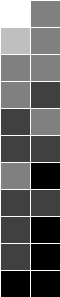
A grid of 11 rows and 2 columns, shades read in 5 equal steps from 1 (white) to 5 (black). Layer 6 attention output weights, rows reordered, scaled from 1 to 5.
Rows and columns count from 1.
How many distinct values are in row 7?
2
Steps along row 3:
same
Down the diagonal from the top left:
1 3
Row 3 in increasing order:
3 3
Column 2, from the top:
3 3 3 4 3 4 5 4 5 5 5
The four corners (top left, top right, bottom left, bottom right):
1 3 5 5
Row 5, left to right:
4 3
